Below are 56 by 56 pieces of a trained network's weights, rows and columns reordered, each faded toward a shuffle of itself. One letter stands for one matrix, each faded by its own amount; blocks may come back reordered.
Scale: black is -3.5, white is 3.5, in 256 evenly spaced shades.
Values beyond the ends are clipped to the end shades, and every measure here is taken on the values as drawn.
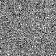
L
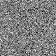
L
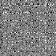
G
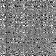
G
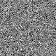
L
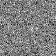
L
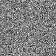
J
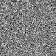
J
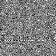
J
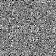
L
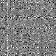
G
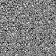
J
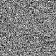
J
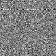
J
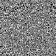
L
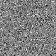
L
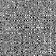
G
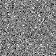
L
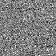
L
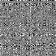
G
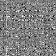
G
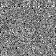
J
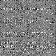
G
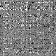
G
